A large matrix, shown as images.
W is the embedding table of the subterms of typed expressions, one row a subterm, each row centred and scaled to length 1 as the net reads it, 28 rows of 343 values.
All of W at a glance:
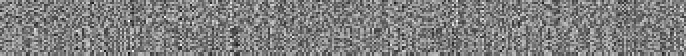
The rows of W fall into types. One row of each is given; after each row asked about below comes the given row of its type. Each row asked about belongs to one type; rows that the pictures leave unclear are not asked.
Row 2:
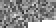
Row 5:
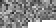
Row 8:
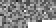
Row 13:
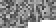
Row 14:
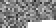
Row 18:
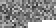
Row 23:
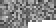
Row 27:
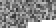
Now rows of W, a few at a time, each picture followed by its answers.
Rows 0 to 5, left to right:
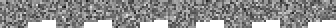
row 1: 5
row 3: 23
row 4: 18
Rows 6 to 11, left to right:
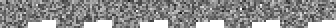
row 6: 27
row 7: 13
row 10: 5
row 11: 2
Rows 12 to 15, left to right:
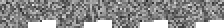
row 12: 18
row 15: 14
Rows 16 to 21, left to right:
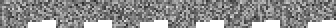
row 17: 8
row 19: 23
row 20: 13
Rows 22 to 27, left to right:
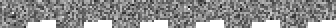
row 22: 27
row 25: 5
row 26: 27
